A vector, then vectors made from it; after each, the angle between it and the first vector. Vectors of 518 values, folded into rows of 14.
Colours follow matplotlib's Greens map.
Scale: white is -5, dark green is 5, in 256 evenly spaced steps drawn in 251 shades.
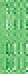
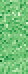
orthogonal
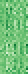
nearly opposite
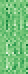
nearly opposite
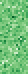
orthogonal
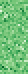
orthogonal
